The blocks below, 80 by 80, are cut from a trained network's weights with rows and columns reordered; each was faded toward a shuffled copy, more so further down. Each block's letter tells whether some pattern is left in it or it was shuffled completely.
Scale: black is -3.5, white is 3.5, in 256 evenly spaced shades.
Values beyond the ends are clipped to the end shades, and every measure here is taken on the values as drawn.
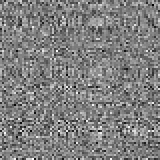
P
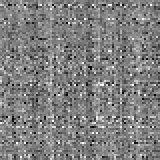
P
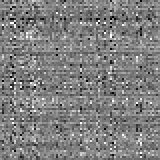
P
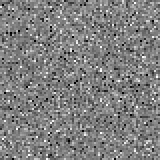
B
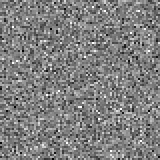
B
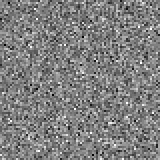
B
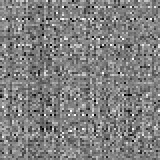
P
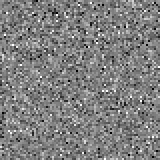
B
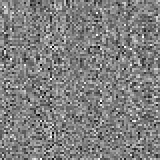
P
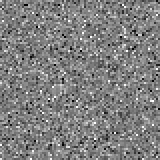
B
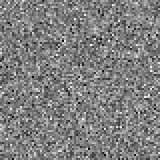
B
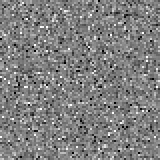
B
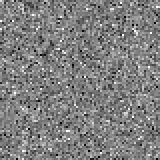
B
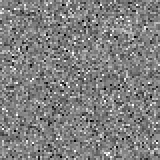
B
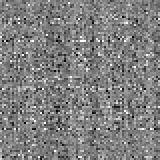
P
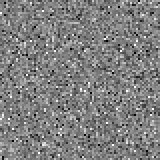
B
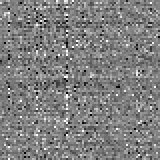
P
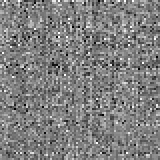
P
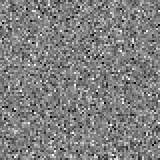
B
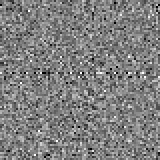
P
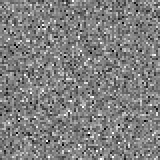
B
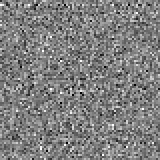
P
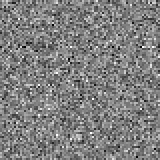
P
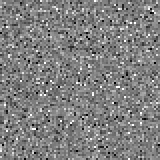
B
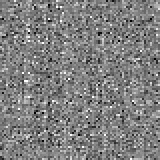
P
